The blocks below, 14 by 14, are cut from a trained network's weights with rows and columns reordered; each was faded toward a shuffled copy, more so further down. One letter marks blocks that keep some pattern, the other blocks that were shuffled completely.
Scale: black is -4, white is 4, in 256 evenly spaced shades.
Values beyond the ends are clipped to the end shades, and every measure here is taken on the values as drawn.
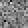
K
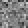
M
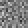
M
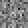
K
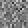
M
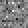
K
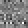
M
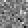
K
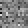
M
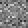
K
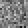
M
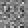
M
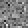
K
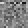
M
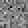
K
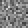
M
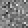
K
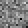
K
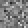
K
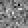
K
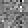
M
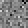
K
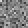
K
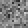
M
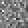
K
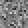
K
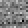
M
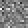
M
